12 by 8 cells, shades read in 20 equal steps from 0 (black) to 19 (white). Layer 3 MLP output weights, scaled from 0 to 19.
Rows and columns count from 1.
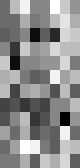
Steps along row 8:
up down up down up same up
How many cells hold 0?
1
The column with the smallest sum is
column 2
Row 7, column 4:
13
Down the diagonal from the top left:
8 8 10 11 11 18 14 14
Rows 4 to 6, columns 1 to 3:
10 4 15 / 15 1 10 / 13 14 9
